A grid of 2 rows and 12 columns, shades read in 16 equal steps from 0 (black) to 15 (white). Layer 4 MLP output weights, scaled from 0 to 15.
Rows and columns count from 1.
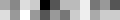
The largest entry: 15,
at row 2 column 3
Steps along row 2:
down up down down up down up up down up same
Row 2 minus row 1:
3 1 2 -3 5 4 -4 1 0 3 3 7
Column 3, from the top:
13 15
